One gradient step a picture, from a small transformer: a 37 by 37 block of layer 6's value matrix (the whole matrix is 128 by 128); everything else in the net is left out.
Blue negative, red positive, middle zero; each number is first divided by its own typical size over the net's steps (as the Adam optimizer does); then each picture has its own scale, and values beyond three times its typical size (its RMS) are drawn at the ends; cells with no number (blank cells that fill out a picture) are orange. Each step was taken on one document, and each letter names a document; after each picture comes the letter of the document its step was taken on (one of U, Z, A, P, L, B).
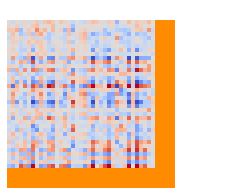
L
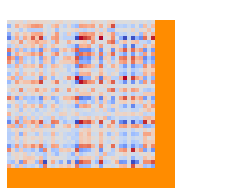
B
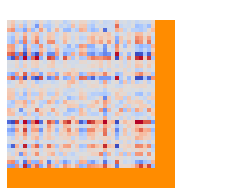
L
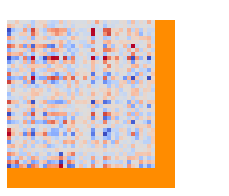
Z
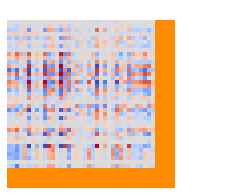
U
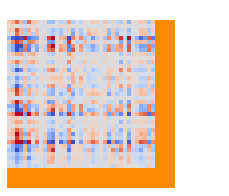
U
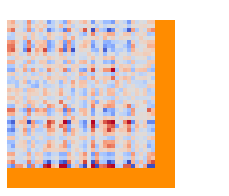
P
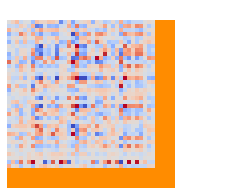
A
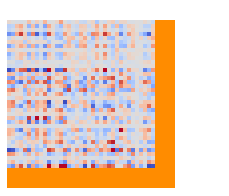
Z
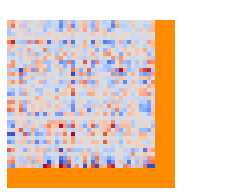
P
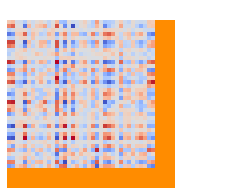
P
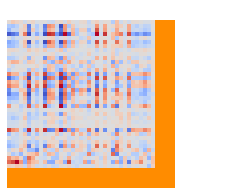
U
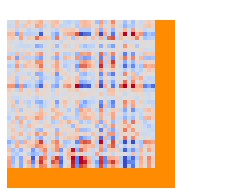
B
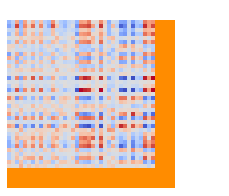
B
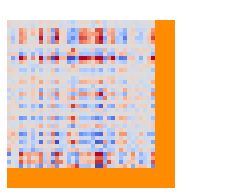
A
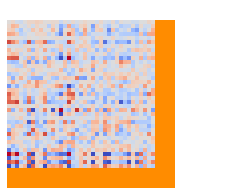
Z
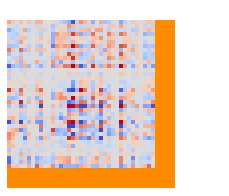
A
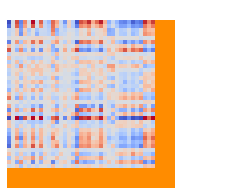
B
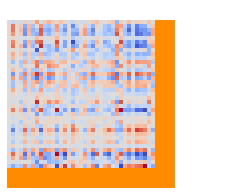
L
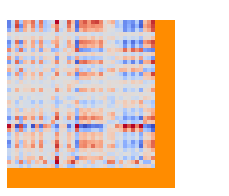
B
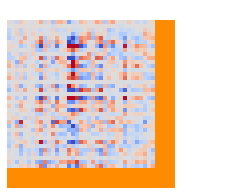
A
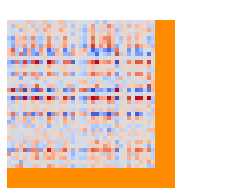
L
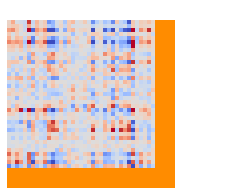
Z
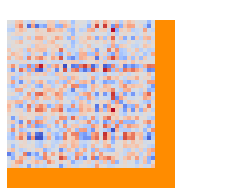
P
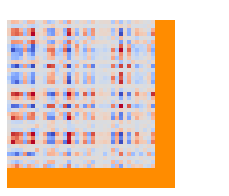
U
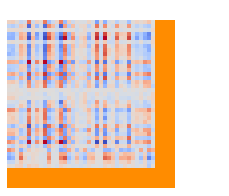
U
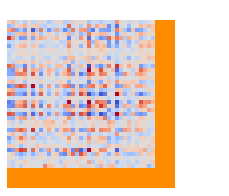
L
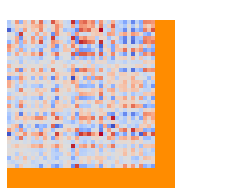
B
